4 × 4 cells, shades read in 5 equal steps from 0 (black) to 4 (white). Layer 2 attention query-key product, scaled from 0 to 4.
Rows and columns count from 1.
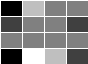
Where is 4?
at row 4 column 2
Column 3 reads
2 2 2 3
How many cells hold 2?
8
